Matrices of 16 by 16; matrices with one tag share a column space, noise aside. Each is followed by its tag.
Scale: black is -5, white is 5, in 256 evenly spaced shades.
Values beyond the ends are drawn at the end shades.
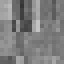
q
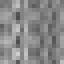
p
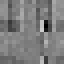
q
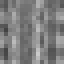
p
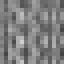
p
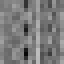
p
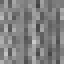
p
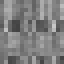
q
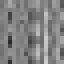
p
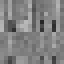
q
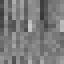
q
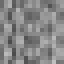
p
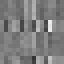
q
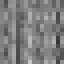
p
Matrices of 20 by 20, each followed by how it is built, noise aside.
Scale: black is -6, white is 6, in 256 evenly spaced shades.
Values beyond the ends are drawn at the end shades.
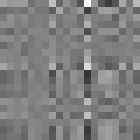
low rank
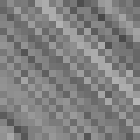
Toeplitz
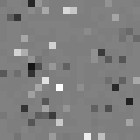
sparse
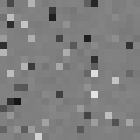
sparse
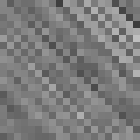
Toeplitz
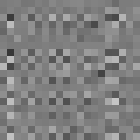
low rank
